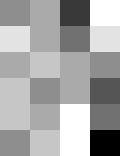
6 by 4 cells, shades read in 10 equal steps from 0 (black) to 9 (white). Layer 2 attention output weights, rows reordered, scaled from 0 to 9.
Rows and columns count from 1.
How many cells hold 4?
2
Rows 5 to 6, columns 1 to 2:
7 6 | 5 7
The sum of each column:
38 37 36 29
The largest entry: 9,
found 3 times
